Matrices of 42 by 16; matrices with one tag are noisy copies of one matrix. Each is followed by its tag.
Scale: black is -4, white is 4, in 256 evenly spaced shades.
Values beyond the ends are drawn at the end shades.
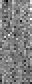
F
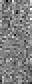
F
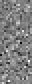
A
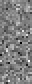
A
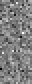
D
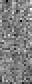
F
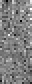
F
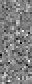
A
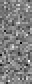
A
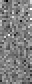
F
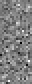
A
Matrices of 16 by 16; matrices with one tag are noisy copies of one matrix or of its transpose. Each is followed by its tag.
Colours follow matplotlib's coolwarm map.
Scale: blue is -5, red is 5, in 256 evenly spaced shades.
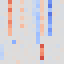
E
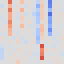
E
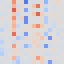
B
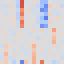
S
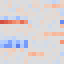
S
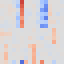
S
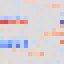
S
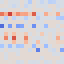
B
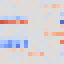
S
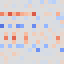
B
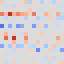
B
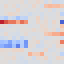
S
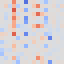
B
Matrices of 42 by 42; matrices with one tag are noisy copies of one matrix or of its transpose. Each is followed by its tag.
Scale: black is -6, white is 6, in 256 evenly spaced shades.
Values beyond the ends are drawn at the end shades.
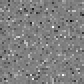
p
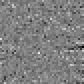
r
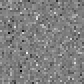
p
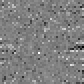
r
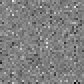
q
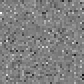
q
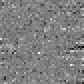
r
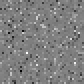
p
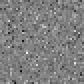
p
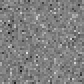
p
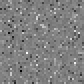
p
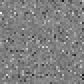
q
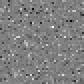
p
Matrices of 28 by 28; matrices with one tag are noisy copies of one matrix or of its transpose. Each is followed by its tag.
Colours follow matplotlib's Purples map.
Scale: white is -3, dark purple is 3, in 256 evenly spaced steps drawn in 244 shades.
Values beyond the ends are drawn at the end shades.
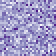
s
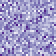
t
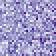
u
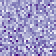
s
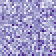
u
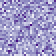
t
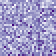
u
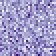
s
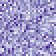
t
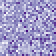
u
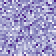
t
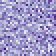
s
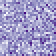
u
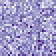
u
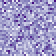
t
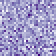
s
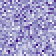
t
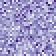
t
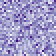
t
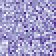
u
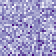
u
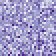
u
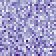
s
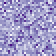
t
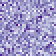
t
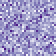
t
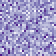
t
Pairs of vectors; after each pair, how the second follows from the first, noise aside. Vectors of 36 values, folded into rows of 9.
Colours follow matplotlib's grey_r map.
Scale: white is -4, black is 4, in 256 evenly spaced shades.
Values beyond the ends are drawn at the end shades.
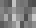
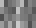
wrapped around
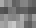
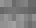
shrunk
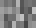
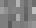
partly zeroed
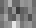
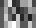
scaled up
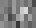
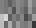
wrapped around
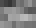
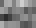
wrapped around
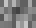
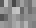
sign-scrambled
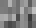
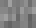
shrunk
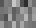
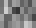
wrapped around
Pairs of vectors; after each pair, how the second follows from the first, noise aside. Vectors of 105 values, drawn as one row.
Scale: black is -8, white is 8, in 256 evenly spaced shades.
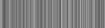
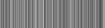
reversed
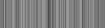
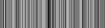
scaled up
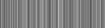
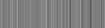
partly zeroed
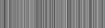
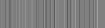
partly zeroed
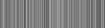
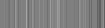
partly zeroed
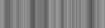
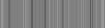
partly zeroed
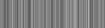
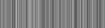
reversed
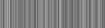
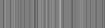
partly zeroed
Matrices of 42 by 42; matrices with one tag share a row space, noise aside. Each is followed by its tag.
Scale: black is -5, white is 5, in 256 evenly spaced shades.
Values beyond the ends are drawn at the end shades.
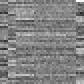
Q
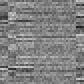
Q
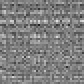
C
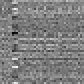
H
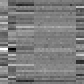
Q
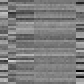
Q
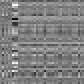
H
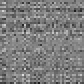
C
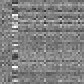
H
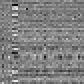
H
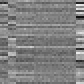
Q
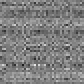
C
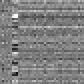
H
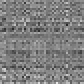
C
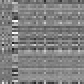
H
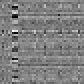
H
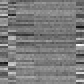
Q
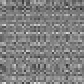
C
